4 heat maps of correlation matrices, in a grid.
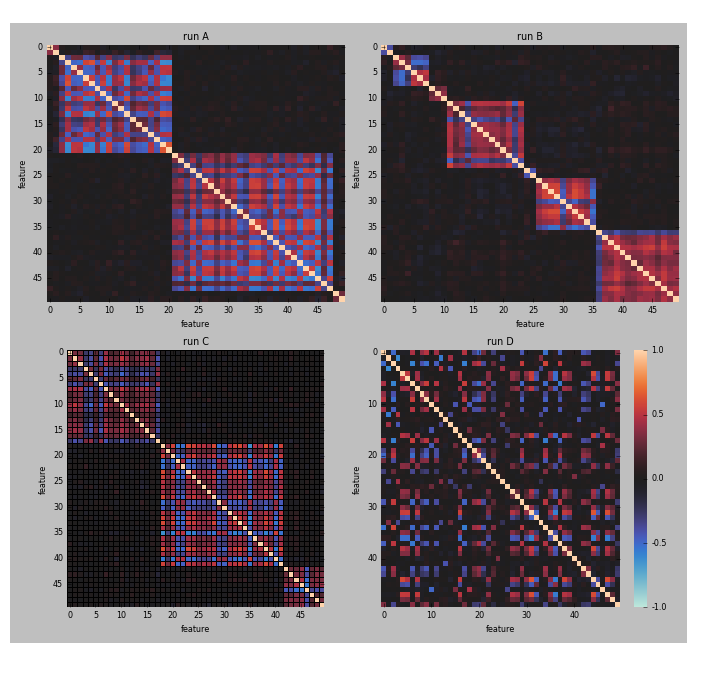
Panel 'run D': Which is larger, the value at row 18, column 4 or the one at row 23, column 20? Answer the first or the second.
the second
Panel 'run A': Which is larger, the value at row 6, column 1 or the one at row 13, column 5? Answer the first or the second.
the second
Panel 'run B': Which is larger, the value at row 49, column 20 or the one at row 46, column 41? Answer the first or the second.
the second
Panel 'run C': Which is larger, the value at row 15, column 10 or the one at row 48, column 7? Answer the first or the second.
the first
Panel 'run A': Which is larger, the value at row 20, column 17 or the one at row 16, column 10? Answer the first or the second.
the first
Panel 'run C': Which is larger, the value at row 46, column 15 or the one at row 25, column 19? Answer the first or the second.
the second
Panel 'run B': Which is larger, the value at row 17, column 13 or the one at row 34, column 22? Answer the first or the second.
the first
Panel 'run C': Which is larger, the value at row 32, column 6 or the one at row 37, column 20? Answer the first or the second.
the second
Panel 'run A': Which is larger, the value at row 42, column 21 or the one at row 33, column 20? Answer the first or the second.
the second
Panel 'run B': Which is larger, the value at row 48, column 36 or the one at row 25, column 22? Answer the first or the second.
the second
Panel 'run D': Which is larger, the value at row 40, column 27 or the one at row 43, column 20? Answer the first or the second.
the second
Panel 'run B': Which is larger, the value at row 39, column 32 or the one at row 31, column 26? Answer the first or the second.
the second
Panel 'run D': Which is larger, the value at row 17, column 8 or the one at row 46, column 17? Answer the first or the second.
the first
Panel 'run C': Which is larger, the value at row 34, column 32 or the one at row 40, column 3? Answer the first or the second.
the first
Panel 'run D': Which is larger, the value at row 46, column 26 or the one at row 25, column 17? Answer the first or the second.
the second
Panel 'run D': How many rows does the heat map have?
50
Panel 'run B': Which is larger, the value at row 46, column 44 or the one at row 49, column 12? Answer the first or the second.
the first
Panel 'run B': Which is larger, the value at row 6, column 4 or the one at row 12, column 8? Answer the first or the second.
the second
